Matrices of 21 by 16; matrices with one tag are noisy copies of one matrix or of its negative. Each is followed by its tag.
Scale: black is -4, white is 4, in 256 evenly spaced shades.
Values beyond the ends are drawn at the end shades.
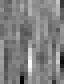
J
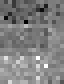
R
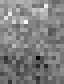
R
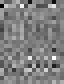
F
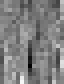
J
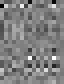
F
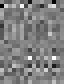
F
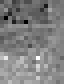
R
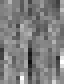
J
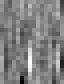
J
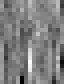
J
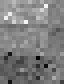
R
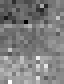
R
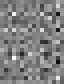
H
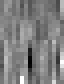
J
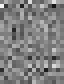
F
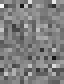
F
